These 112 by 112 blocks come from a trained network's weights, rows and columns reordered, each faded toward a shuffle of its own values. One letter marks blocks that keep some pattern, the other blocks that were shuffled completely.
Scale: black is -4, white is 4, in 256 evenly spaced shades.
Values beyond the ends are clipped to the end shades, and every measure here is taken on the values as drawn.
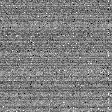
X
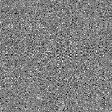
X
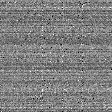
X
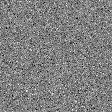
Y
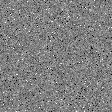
Y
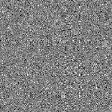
X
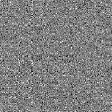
X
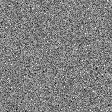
Y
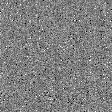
X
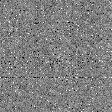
X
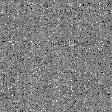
X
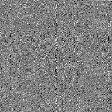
X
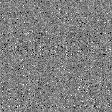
X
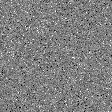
Y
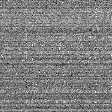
X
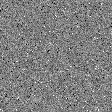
Y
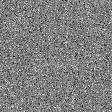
Y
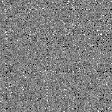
X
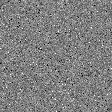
Y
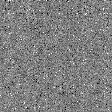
X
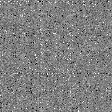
X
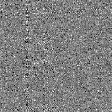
X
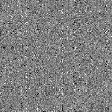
X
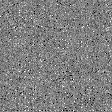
X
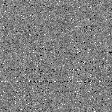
X
